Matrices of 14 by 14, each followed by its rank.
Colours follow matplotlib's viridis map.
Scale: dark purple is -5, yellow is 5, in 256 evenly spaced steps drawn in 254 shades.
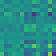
two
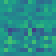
three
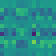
two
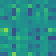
three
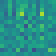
three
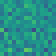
three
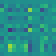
two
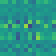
two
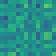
three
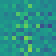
three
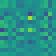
two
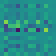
two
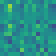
three
